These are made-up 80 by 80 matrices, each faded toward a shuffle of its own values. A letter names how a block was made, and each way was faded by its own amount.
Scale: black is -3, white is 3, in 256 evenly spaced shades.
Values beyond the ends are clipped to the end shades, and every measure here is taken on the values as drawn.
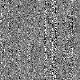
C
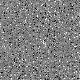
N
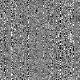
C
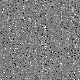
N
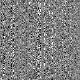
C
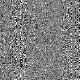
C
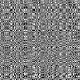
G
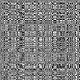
G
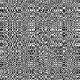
G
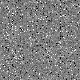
N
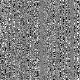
C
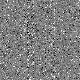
N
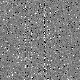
N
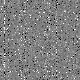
N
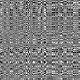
G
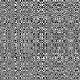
G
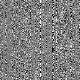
C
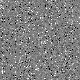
N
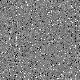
N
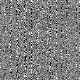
C
